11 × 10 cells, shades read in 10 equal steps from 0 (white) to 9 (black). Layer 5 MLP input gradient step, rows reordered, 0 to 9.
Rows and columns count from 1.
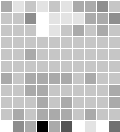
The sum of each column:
22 24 28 28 23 27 21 25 24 29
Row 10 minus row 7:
-1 1 -1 0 0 0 0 0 0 0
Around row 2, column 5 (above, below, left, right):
2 1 0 1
